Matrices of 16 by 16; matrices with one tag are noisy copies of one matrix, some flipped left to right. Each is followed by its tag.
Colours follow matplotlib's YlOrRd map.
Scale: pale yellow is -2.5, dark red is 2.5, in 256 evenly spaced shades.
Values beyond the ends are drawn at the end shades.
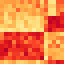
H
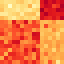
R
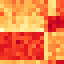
H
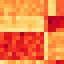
H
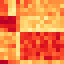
H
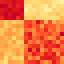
R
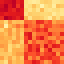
R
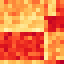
H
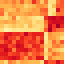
H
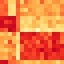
H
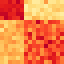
R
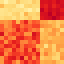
R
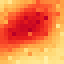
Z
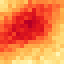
Z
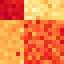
R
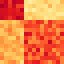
R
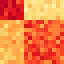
R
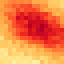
Z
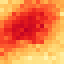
Z
